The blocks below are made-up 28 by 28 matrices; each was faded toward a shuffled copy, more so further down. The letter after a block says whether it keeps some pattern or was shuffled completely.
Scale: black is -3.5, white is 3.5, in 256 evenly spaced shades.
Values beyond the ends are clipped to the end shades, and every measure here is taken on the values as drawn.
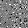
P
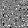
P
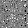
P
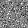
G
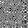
P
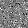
G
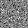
G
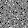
G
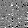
P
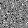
G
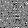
P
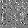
P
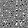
P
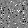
P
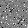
G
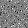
G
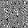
P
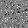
P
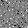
G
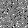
G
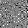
P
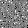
G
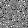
G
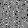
P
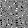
P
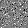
G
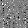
P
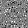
P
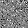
G
